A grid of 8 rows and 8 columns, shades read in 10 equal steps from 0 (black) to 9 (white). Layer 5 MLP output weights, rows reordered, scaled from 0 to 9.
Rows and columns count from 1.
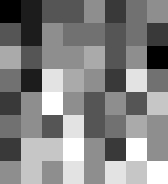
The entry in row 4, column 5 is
5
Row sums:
23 26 33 38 39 38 46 54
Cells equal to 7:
5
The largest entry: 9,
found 4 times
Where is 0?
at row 1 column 1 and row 3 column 8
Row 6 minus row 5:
2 0 -6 3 0 -1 3 -2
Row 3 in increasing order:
0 3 3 5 5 5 6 6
